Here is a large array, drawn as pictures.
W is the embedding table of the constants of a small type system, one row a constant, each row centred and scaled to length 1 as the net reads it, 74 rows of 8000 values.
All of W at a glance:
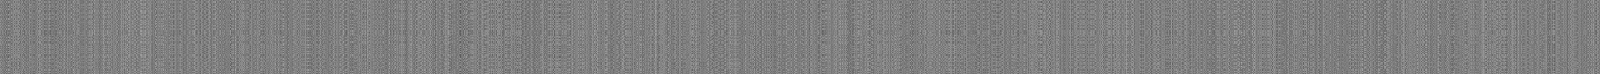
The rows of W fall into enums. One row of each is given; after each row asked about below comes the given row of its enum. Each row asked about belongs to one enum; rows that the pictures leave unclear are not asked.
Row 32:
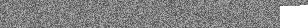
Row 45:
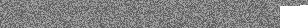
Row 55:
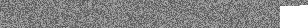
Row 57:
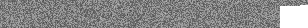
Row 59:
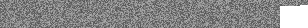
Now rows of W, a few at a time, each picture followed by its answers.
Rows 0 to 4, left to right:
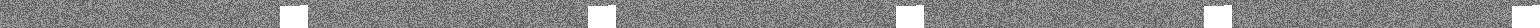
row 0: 55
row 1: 45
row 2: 45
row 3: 55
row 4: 57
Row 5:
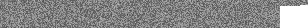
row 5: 57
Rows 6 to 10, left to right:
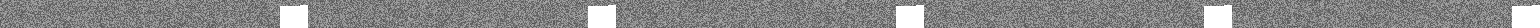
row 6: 45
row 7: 57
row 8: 59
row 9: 45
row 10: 55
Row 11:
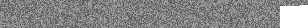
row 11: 55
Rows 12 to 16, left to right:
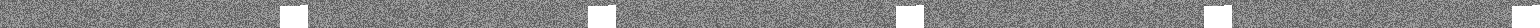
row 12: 57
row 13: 57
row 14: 45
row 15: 59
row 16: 57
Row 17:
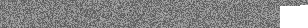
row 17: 57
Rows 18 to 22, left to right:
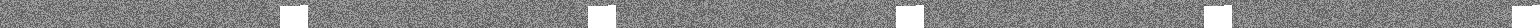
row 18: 45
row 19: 45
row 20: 55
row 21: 59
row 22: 57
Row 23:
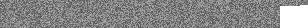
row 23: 59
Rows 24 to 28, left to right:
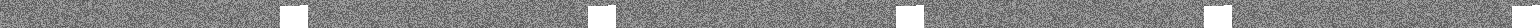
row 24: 55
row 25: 45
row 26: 59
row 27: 55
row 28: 45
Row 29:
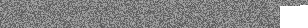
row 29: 45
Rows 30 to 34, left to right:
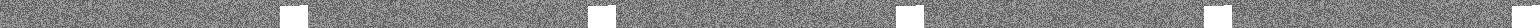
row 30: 55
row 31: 55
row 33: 55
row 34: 55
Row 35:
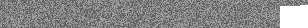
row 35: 57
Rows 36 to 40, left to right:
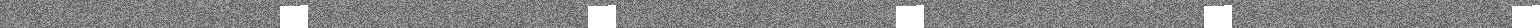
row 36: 59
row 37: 45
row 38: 57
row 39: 59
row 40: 45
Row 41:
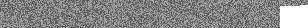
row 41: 55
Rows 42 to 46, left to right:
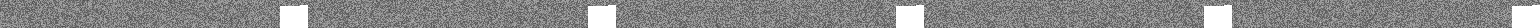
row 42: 55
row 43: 59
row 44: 45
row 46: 57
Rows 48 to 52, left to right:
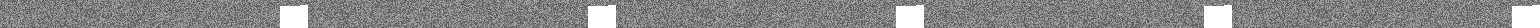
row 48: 57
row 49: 59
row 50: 57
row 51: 45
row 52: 57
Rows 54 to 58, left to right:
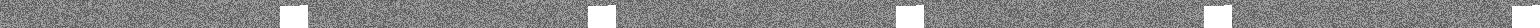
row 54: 55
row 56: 57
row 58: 45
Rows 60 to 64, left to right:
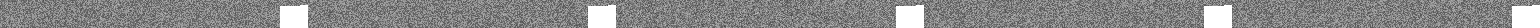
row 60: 57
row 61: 45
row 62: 32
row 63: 59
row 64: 59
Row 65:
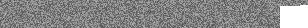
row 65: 45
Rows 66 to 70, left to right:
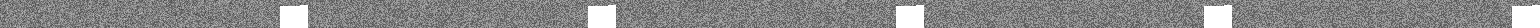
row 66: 32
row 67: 57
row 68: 59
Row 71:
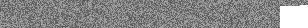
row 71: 55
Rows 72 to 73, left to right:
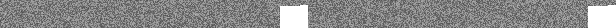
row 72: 45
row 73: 55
